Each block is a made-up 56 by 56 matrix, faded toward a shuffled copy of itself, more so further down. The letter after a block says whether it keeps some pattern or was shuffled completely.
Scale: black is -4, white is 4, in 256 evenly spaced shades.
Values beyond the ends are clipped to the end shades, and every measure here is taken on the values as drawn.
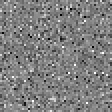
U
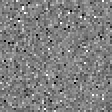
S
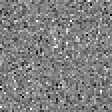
U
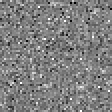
S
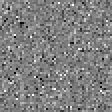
S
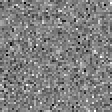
S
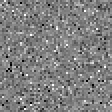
S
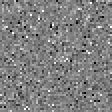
S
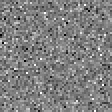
U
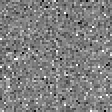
U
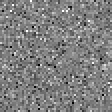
S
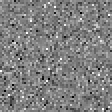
S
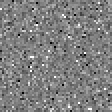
S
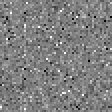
S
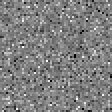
S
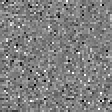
U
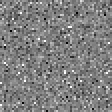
S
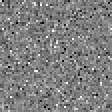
S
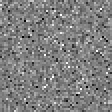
U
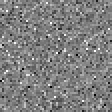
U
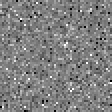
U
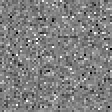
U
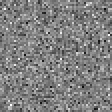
S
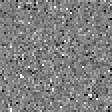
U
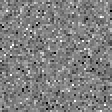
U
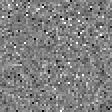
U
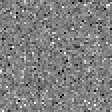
S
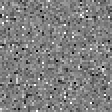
S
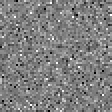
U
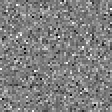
S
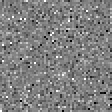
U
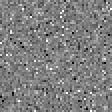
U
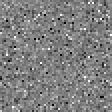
S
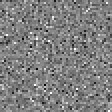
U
